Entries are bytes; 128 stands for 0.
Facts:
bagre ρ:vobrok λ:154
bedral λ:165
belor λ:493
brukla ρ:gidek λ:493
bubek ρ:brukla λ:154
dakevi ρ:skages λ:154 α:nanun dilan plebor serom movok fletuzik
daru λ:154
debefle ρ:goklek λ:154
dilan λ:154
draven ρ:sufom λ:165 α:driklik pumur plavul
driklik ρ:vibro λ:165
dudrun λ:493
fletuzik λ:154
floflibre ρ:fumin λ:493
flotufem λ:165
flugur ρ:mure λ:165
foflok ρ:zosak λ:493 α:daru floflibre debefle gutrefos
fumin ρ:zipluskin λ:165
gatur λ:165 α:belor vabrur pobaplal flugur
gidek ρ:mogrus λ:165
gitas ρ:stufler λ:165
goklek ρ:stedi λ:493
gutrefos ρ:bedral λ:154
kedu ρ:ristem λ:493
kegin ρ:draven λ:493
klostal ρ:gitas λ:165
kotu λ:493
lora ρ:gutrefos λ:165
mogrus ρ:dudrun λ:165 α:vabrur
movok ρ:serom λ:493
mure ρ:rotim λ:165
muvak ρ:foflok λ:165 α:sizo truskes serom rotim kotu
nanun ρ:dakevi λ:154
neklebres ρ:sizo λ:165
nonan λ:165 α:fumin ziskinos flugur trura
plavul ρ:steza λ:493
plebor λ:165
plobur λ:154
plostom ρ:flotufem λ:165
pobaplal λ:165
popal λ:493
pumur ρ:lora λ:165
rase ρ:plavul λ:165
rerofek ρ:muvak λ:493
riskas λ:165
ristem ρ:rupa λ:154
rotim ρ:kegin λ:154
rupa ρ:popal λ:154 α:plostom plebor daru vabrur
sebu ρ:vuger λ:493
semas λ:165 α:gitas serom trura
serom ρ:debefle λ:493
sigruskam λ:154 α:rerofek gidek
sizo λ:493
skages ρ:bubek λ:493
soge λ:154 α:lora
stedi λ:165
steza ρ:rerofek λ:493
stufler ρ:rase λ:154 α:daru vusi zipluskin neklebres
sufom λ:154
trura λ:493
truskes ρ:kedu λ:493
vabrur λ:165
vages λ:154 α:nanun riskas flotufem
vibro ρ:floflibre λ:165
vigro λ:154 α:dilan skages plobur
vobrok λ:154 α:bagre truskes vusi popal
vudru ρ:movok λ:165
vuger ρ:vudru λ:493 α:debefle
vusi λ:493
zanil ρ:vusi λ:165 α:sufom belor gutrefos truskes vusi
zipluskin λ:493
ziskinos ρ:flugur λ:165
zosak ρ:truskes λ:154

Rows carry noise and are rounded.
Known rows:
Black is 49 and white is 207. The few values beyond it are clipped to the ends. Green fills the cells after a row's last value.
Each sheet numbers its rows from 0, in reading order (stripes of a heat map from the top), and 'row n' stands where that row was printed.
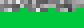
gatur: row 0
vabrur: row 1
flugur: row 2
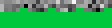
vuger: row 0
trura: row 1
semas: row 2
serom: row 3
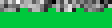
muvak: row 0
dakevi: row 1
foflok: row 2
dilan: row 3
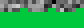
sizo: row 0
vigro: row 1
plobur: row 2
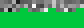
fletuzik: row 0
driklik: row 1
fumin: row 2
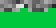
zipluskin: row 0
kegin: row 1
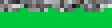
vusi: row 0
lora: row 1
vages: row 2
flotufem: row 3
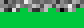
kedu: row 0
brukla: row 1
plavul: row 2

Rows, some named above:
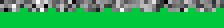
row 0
plavul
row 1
stufler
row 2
nanun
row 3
skages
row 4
neklebres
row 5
dakevi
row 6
stedi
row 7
debefle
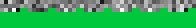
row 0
rupa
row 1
trura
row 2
bedral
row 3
rotim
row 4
zanil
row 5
neklebres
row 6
foflok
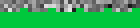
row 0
bedral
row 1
plebor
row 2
foflok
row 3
sebu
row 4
bubek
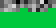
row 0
sufom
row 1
nanun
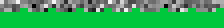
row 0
semas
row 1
truskes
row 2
movok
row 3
kedu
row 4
vobrok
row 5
floflibre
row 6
sigruskam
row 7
lora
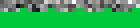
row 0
bubek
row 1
rerofek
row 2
nonan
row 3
bagre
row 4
gitas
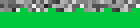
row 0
gidek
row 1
draven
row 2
klostal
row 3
vudru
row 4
rase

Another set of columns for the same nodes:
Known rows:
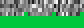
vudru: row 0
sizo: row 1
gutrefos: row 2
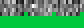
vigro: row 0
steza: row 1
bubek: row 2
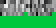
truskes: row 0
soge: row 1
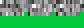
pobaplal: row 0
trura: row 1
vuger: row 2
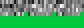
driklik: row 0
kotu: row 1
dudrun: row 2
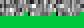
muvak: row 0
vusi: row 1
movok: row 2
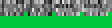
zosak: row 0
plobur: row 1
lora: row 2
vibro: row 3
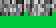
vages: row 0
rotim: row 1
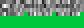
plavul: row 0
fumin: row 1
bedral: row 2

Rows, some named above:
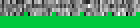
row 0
bubek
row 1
plebor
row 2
gatur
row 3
floflibre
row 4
zanil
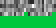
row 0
mure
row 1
floflibre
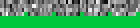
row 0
gidek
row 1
sebu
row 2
dakevi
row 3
vobrok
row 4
draven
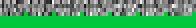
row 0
soge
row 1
stufler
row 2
bedral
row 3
gitas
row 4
rerofek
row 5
gitas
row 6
kedu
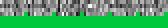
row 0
gatur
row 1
gitas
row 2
debefle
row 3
trura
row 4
mogrus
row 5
semas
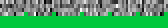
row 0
pumur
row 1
sigruskam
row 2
riskas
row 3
nonan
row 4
floflibre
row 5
daru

